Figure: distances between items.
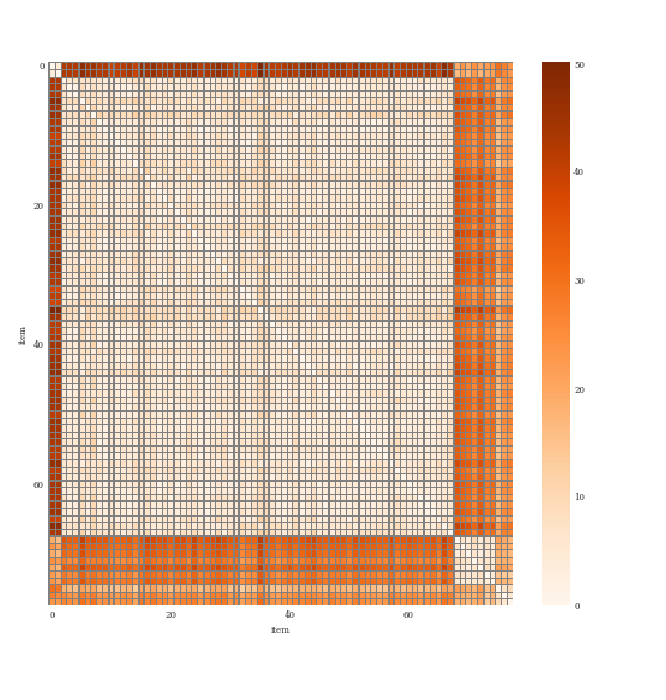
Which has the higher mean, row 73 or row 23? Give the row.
73
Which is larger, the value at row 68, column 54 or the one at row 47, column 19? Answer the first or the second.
the first
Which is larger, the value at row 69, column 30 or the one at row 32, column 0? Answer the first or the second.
the second
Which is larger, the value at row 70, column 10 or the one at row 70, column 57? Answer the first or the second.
the second
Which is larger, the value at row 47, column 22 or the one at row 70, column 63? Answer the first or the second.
the second
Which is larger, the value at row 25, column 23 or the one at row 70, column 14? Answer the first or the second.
the second
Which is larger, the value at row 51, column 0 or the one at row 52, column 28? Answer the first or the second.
the first
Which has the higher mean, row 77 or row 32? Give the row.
77
